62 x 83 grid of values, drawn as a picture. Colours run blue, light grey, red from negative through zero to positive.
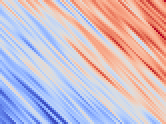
The ninth with the lowest average is the bottom left. Values rise toward the top right. No single row or column stands out from its neighbours. The grain runs diagonally down to the right.
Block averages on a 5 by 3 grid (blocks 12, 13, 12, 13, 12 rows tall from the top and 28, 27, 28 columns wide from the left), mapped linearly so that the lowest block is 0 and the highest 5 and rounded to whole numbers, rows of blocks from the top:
345 | 235 | 234 | 123 | 012
